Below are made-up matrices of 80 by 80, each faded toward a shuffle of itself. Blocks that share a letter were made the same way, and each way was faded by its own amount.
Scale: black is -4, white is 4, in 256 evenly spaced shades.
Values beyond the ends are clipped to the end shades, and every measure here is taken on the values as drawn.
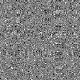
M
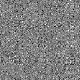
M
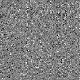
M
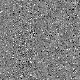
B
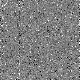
B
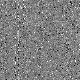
B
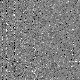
B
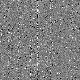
B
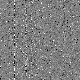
B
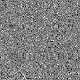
M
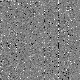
B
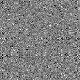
M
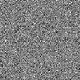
M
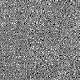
M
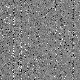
B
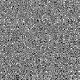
M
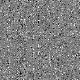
B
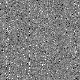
B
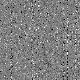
B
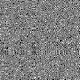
M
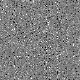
B
